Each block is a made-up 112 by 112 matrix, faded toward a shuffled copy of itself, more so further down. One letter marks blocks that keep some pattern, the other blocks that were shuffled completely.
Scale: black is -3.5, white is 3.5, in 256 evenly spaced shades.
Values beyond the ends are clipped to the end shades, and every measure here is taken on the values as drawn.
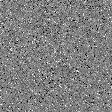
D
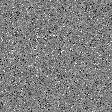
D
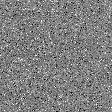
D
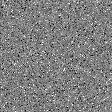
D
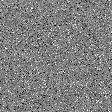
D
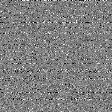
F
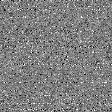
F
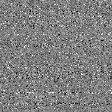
F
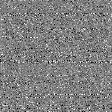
F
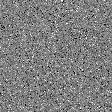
D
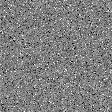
D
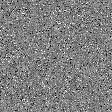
D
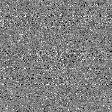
F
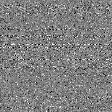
F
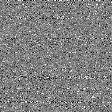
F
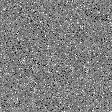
D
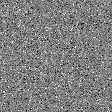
D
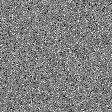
D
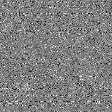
F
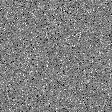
D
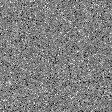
D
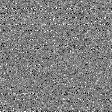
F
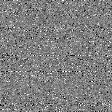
F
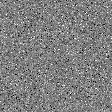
D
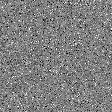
D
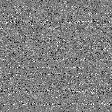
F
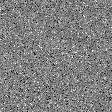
D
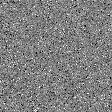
D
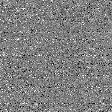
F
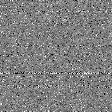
F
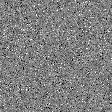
D
